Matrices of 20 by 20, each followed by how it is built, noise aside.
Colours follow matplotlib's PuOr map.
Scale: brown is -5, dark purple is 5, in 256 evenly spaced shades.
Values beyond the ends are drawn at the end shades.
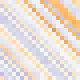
Toeplitz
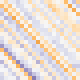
Toeplitz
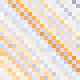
Toeplitz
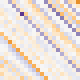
Toeplitz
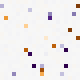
sparse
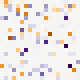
sparse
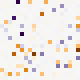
sparse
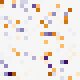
sparse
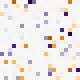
sparse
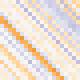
Toeplitz
